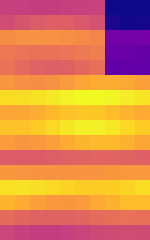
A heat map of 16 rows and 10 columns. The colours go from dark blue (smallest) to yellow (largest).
Average level on the scale: 70%. Ninth with the lowest average: top right. Odd patch: lower, in the top right. Grain: streaks across. Calmest part: top right. Histogram: skewed, a long tail of low values.
